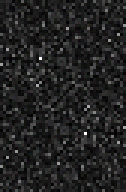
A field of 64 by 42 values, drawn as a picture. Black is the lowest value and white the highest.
Slope: none. Histogram: skewed, a long tail of high values. Grain: fine. Stripes: none. Symmetry: a half turn. Seam: none.
